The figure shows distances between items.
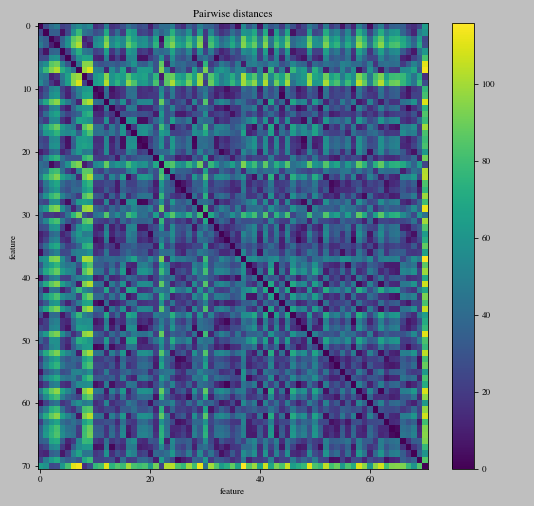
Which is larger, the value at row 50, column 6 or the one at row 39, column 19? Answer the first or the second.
the second
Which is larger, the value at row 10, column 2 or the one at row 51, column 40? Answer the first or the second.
the first
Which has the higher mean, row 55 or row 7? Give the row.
7
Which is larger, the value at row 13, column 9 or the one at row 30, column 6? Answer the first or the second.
the second
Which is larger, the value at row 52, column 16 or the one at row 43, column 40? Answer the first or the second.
the second
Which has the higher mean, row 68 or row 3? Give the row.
3
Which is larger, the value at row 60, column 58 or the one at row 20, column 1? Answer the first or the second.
the first
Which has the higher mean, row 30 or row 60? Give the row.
30
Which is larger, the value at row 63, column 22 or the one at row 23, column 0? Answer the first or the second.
the first
